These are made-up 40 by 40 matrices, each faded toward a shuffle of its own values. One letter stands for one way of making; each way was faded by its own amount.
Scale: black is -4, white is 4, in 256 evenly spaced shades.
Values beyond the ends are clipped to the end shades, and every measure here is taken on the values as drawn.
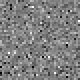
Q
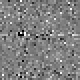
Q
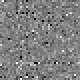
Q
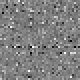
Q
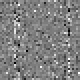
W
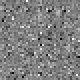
Q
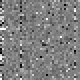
W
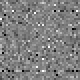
Q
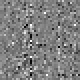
W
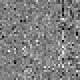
W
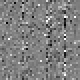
W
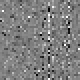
W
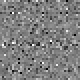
Q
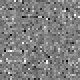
Q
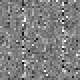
W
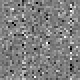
W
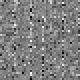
W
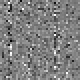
W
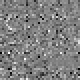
Q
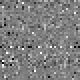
Q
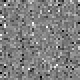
Q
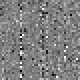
W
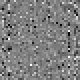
W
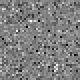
Q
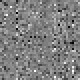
W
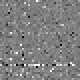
Q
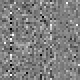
W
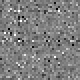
Q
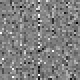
W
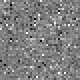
Q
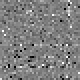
Q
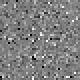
Q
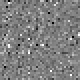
Q
